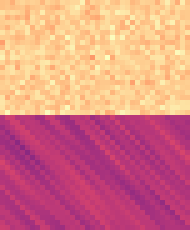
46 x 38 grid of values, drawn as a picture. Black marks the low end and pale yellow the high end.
It is made of 2 by 1 panels. Panel 1,1: very high, fine-grained, faint in contrast. Panel 2,1: middling, slanting down to the right, faint in contrast.
